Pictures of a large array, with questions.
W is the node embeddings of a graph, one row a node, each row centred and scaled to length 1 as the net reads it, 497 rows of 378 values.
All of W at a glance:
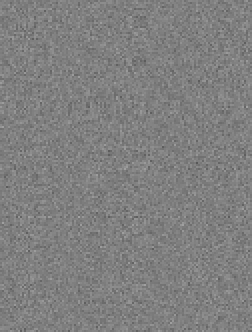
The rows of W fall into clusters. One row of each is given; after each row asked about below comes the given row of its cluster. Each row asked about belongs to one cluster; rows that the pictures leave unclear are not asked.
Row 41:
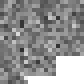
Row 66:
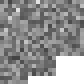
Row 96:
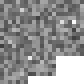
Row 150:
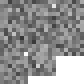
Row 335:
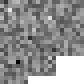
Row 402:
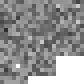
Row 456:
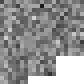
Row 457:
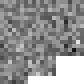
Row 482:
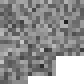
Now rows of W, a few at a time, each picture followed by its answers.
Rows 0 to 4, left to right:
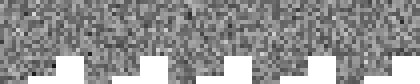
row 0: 66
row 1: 335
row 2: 456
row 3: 66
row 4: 457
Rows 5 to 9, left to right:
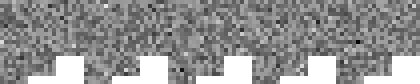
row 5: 482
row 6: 402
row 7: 456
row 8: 457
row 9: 482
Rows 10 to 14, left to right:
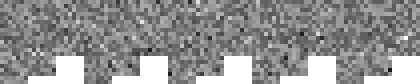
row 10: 402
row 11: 457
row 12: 96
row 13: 150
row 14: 150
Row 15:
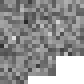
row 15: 457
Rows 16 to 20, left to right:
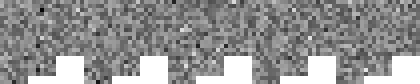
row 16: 456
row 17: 456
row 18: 41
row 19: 456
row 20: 482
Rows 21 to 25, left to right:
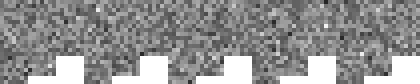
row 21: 457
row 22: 482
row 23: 402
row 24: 41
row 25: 150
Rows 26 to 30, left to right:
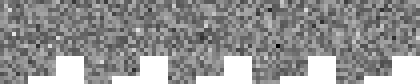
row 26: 150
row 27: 335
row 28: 150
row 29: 66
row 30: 66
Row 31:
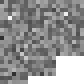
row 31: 66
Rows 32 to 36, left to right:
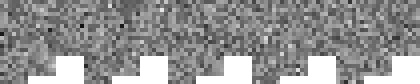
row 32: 150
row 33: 41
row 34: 150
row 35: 457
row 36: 335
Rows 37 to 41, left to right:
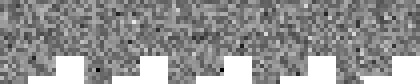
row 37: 150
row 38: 456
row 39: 150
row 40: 150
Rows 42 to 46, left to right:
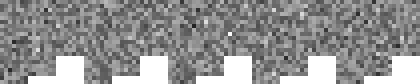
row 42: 96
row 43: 456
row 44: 456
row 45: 96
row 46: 402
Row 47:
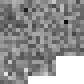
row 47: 482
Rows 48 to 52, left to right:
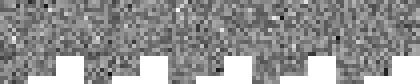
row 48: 457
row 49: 457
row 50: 335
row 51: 482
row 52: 335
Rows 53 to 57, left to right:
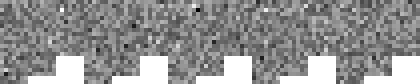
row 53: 482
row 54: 402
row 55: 402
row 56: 96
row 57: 457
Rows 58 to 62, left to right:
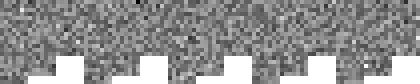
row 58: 457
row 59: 482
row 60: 96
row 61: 482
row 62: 66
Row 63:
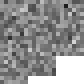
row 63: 402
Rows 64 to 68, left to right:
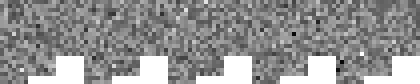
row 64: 150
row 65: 66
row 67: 457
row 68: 41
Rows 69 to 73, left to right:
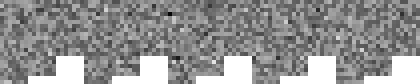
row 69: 456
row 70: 457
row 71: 41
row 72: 335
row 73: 66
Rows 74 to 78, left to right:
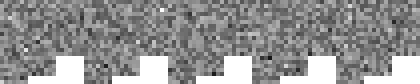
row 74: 66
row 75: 150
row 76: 456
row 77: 66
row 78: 335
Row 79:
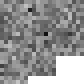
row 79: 402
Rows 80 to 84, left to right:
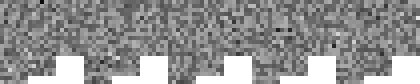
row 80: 66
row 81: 41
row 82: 457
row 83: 335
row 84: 66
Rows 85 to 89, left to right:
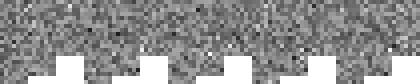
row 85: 96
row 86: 150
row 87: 402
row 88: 335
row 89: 150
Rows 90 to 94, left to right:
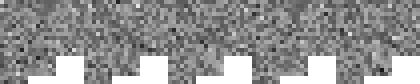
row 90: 41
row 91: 150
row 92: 150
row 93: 41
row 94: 150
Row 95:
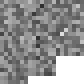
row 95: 456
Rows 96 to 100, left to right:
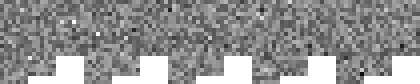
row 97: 150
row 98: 150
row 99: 66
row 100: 457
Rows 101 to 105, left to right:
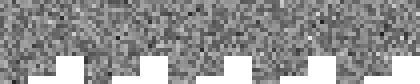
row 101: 456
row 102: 457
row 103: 402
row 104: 66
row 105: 402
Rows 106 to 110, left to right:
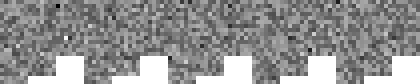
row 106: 402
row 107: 482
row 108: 335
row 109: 456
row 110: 456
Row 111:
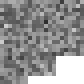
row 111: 482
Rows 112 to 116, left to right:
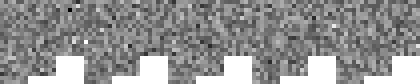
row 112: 402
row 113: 482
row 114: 335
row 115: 456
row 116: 335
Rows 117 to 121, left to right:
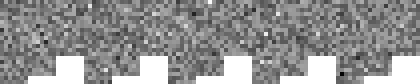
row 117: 457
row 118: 150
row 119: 66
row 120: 150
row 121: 482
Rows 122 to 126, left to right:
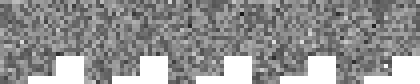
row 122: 482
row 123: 456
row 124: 41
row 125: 482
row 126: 41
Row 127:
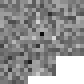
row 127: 457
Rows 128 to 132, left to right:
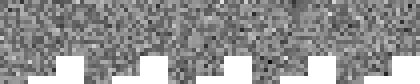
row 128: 335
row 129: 482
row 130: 456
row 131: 41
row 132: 482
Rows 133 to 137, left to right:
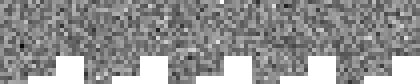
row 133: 66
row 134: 96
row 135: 482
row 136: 335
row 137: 457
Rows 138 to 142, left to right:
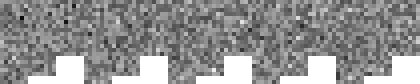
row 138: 482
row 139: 335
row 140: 96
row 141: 402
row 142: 96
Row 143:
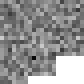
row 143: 482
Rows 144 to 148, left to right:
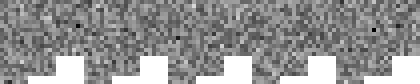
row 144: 335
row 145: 335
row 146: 402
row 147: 402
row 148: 335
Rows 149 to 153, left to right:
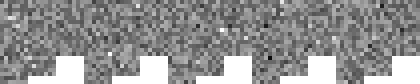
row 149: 66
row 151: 335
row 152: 96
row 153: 456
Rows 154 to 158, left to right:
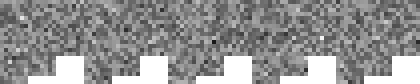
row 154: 482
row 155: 456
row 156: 402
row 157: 150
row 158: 456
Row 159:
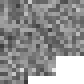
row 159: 150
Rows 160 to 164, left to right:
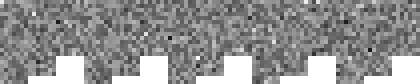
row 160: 456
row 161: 456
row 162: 96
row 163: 482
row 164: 402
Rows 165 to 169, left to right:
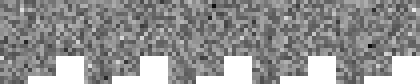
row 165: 457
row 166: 456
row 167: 456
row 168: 456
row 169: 456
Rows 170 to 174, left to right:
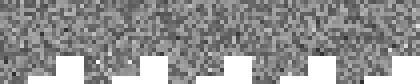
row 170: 457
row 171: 41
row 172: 402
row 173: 457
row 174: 150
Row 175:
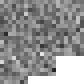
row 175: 402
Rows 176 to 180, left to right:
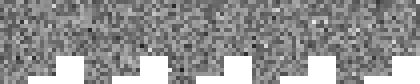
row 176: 96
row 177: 150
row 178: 41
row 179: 96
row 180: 41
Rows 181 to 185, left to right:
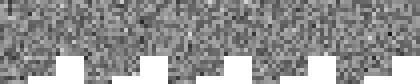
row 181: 66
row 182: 335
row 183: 66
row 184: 66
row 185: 457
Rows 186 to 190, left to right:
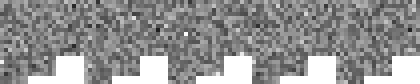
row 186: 482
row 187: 456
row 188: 96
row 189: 482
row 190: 456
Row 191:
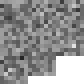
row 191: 482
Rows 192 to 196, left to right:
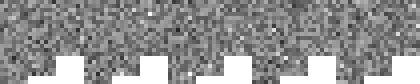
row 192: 66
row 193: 457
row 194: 96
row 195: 41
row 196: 456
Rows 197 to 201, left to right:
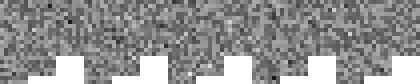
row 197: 66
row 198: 335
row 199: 96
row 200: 456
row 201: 150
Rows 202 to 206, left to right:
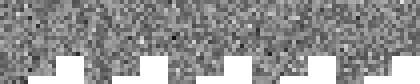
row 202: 41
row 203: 456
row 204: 150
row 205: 402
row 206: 482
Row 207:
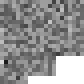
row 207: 482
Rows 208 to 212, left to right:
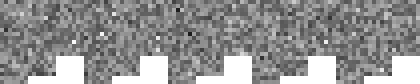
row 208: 402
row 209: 96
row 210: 96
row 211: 66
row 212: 96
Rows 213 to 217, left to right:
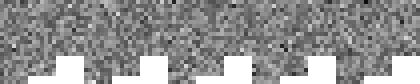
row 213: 96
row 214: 456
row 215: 41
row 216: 402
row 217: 457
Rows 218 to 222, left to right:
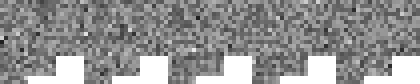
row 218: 41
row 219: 150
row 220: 482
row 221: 482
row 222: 457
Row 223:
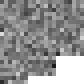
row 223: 66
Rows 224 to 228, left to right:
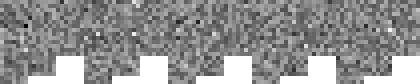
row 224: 482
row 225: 150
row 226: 402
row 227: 402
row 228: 335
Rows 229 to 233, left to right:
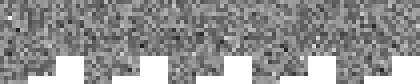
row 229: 66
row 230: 150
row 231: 150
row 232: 402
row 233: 150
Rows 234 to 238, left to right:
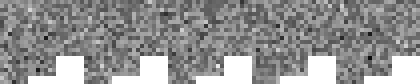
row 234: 456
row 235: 41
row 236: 41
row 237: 482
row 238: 150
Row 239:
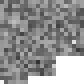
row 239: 66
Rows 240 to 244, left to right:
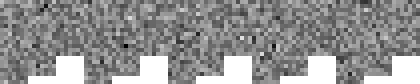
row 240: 456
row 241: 335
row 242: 96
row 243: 66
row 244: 457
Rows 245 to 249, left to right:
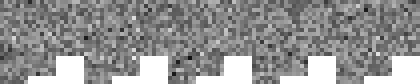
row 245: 457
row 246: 335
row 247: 482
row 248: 41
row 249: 402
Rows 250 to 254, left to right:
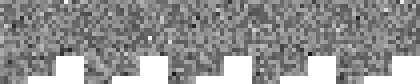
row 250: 482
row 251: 402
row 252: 482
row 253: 482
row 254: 482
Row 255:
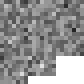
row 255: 96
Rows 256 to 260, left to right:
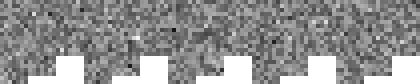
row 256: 456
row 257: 457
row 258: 150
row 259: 96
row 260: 456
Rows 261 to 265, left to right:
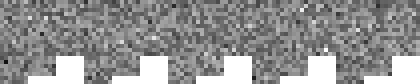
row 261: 457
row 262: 457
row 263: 150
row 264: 96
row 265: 41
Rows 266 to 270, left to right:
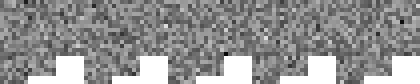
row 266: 457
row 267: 150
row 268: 482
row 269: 457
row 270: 457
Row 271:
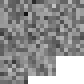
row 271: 150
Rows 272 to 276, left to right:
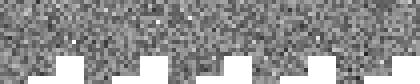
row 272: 402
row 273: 96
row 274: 482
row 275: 402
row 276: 41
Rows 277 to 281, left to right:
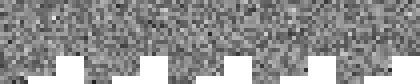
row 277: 41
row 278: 335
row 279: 457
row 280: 150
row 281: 150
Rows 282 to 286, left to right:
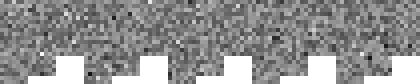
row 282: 402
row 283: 482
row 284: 96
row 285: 96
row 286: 150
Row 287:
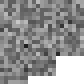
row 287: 66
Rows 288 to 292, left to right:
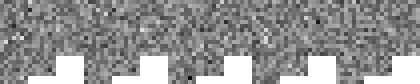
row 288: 96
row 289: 96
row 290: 456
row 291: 457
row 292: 335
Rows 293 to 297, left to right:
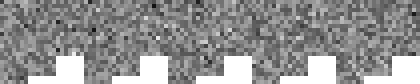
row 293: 456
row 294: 96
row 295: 457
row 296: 402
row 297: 41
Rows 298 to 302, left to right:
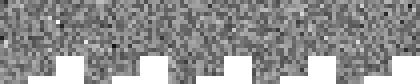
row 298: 335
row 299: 482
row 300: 456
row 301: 96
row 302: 482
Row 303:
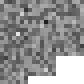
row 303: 96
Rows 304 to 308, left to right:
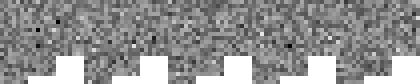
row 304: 335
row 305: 457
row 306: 41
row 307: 335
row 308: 66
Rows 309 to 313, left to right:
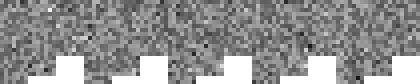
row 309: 96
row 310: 41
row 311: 150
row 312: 150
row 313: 456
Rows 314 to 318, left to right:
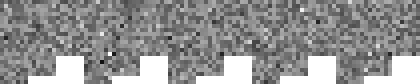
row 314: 150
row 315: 41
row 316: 96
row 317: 457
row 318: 482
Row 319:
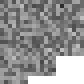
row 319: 335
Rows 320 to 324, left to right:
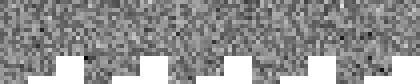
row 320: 335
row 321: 457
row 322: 456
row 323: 335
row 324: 150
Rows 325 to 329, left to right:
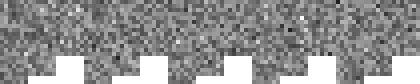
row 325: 150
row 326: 150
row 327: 457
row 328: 335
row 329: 456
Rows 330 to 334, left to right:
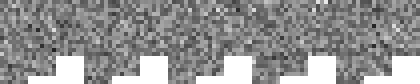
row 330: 335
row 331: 457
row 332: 96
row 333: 482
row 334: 457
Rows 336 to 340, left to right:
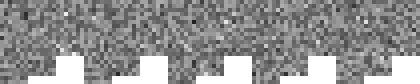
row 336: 66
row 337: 66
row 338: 457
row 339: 96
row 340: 150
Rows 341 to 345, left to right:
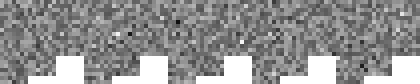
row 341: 456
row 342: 66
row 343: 402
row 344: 96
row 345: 457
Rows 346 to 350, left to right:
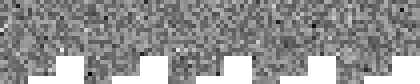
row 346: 456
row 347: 482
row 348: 482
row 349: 335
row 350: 335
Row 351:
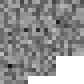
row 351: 335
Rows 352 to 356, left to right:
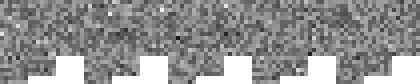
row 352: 66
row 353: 150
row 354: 402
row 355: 66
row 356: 482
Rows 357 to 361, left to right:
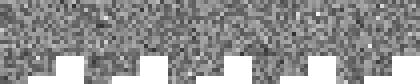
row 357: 482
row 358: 482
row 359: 96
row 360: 457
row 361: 456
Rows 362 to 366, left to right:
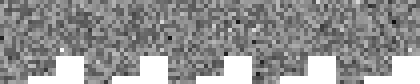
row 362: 66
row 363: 402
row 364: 66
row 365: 482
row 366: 335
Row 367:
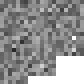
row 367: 96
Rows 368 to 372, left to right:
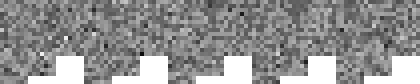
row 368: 402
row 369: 66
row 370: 41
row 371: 41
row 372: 150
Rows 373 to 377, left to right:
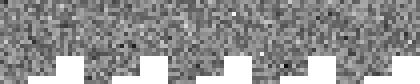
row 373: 335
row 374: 457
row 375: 66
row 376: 66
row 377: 402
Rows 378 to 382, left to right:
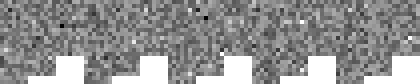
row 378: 335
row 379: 482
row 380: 96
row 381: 456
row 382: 96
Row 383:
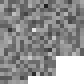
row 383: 66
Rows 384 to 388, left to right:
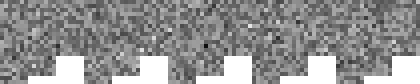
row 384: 66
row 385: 150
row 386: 456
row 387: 96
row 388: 41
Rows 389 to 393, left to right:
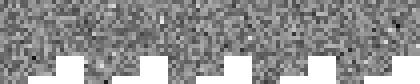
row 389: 96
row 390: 402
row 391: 96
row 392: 457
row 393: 335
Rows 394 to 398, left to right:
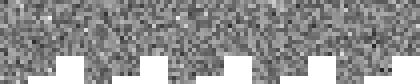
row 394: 335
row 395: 456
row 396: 66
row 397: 456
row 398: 150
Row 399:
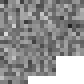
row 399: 335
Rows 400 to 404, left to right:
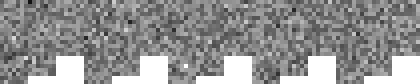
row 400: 457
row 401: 96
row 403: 456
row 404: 96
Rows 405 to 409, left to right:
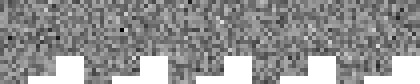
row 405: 150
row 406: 335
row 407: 335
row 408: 457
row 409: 335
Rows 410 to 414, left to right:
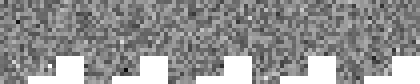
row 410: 41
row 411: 402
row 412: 66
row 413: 96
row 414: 456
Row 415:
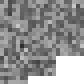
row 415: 66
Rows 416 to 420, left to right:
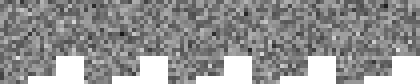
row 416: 96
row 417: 150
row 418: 66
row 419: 66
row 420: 66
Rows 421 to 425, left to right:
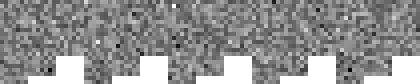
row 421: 335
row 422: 456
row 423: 150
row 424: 335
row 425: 41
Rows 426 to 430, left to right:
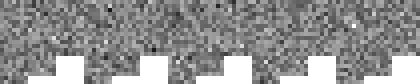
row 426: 457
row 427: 482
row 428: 482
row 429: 41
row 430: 66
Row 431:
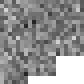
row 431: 456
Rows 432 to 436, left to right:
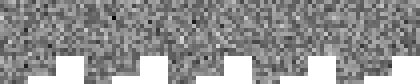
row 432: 457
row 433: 482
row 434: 457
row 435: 335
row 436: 66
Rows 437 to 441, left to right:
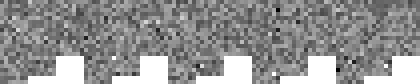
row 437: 66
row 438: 96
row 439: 66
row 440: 96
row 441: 41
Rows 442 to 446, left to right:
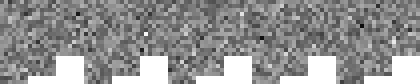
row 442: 66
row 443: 456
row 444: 41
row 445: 402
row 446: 456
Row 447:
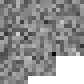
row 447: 96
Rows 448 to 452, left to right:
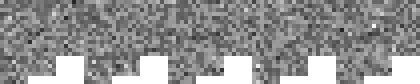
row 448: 41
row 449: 482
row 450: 150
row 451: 456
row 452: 150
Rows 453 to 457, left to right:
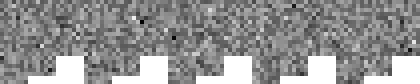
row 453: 335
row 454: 335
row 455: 150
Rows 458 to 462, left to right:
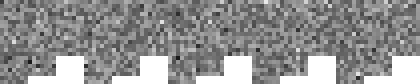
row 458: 457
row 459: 402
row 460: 482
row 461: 482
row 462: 96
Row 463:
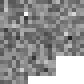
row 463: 150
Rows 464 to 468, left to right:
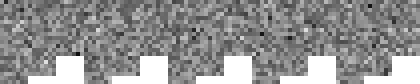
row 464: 41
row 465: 41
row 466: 96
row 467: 335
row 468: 335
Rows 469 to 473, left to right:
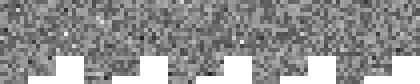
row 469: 150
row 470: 66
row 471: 402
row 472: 150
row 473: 457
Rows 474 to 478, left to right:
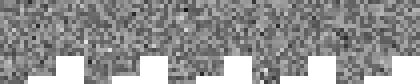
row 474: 457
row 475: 482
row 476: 66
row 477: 456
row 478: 150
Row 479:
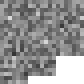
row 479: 66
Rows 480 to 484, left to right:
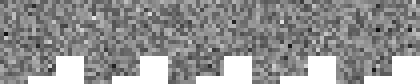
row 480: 335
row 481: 66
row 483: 150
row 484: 456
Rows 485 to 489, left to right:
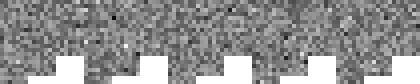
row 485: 335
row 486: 482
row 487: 96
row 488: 41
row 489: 456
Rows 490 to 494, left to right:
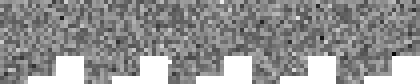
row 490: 482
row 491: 335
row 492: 482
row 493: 402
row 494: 482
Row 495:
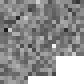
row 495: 402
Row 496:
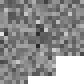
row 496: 150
